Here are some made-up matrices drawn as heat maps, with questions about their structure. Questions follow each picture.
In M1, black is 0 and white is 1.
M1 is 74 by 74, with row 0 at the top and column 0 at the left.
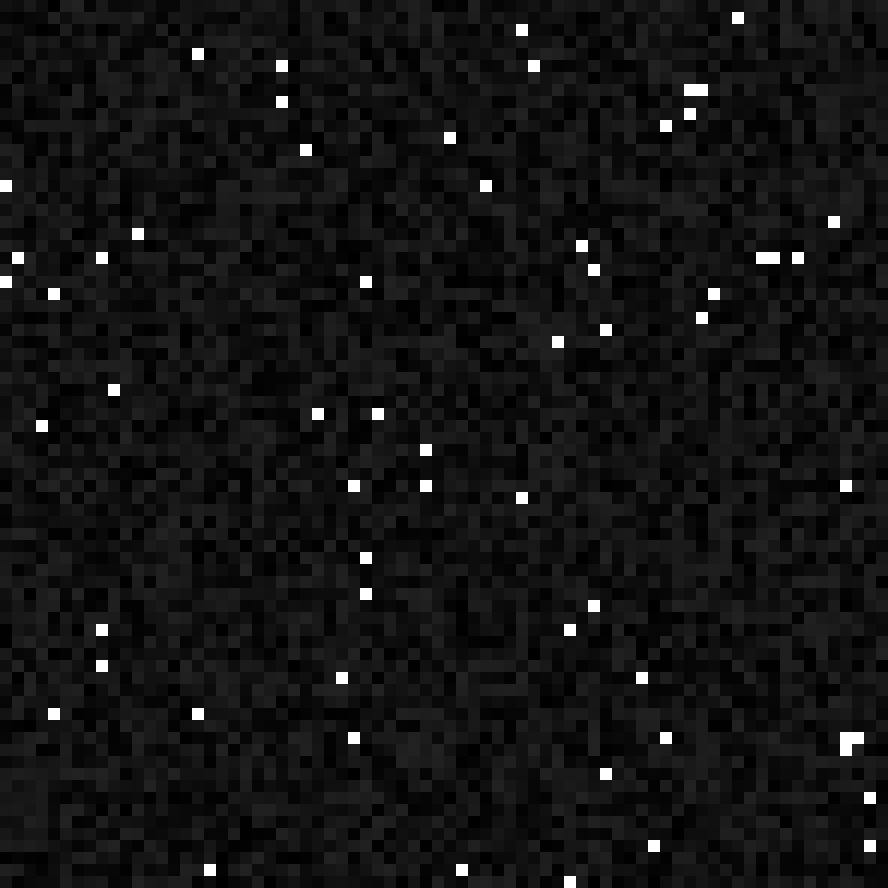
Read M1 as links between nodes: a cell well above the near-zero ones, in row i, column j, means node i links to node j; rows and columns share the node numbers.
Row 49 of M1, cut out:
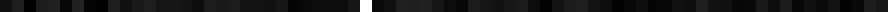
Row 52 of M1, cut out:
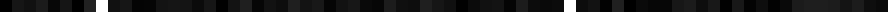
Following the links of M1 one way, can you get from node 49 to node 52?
no
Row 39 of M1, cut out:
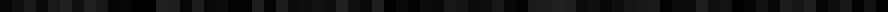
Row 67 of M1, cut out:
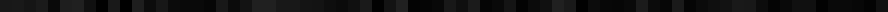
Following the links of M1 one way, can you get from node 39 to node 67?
no
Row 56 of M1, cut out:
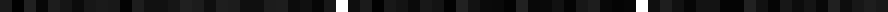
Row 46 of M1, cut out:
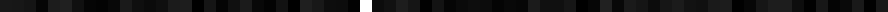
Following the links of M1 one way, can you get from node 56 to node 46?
yes
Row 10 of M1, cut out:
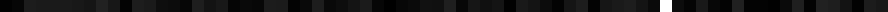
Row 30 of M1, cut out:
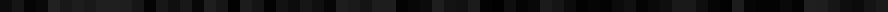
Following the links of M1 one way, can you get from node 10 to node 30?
yes
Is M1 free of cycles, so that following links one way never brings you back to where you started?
yes
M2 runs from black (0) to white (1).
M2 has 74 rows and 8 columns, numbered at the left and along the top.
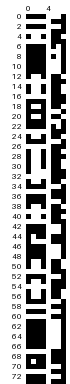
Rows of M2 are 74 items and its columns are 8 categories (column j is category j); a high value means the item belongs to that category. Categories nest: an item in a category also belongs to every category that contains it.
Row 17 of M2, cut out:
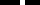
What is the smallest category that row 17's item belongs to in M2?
4
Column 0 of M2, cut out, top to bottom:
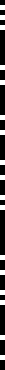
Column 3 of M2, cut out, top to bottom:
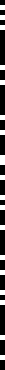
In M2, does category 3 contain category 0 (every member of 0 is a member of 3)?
yes
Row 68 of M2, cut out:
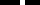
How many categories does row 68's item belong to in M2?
1
